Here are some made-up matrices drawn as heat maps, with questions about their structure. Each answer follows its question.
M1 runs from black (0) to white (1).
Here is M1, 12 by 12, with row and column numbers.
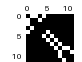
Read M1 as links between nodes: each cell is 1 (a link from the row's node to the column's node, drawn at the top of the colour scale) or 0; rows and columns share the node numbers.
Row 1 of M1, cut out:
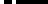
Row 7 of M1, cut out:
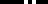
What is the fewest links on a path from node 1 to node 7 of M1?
5
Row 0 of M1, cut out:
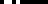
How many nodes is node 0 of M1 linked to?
3
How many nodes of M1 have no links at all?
0
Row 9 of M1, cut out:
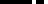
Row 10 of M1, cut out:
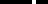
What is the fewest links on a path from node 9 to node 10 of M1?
2
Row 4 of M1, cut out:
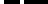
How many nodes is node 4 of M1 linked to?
2
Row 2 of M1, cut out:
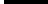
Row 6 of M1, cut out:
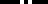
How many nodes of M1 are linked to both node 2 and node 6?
0
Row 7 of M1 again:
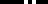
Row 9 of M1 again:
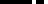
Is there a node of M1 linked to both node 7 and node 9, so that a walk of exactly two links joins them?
yes
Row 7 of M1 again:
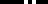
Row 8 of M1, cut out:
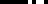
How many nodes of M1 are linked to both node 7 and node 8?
0
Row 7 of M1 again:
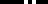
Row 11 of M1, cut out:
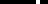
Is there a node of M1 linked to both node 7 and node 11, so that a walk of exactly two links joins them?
no
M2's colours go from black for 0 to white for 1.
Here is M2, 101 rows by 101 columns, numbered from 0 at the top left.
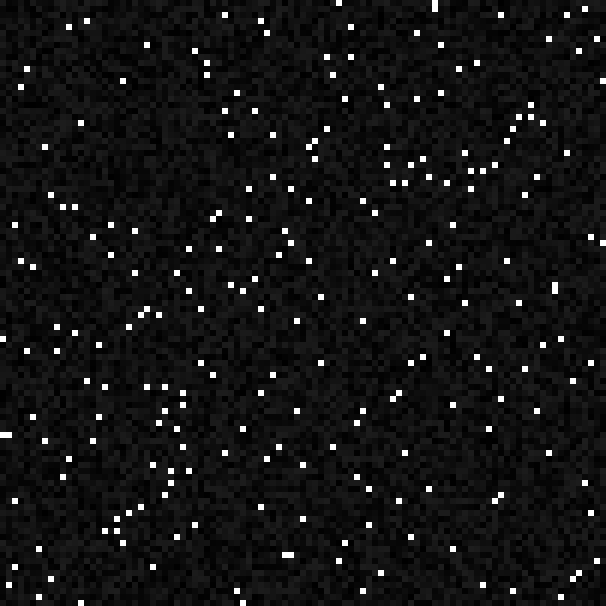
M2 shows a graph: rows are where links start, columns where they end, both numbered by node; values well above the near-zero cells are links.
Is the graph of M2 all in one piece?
yes
